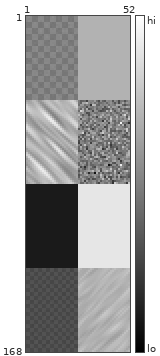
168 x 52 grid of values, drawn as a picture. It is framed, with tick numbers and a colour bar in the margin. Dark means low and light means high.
The table splits into 4 rows of 2 panels. Panel 1,1: middling, checkered, faint in contrast. Panel 1,2: high, flat. Panel 2,1: high, slanting down to the right. Panel 2,2: middling, fine-grained, strong in contrast. Panel 3,1: very low, flat. Panel 3,2: very high, flat. Panel 4,1: low, checkered, faint in contrast. Panel 4,2: high, slanting up to the right, faint in contrast.
